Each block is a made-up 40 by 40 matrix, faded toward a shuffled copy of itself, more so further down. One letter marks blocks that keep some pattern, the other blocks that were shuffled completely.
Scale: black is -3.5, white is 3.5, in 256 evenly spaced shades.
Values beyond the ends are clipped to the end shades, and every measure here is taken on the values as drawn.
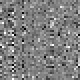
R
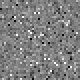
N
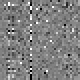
R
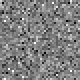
N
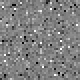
N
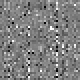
R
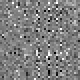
R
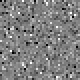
N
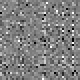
R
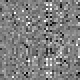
R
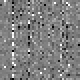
R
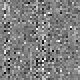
R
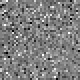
N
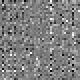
R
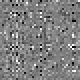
R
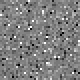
N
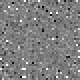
N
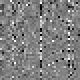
R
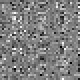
R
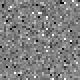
N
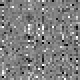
R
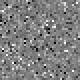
N
